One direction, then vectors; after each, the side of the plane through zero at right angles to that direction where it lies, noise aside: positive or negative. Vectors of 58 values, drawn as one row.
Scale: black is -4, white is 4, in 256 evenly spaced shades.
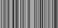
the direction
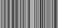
positive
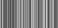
positive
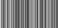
positive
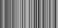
positive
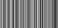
positive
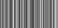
negative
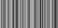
positive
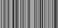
positive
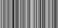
positive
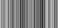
positive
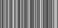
negative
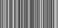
negative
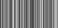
negative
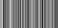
positive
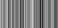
positive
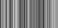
negative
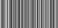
negative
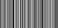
positive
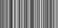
negative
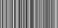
negative
